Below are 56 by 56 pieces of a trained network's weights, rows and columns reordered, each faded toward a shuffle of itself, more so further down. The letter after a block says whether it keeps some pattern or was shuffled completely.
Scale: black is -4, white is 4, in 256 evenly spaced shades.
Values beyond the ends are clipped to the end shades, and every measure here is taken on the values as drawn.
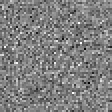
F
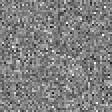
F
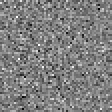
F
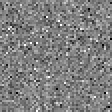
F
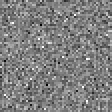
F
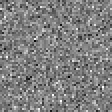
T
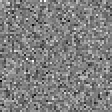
T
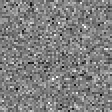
F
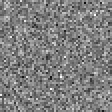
T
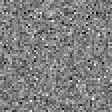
F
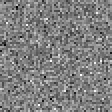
T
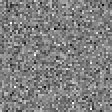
F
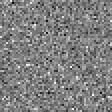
T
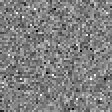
T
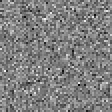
T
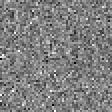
F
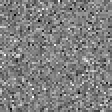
T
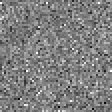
T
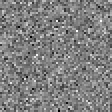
F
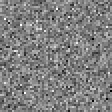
T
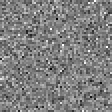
T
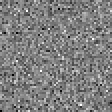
T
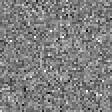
T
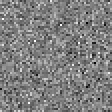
F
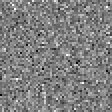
F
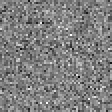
F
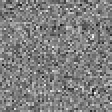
F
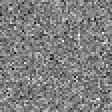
T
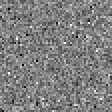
T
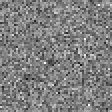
T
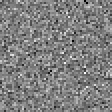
T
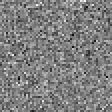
F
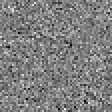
T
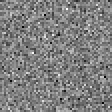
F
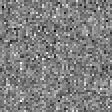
F
